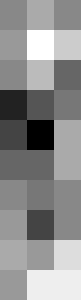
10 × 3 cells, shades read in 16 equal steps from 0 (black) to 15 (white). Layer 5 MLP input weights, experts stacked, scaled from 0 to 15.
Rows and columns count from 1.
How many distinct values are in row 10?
2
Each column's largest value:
10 15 14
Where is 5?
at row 4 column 2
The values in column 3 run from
6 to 14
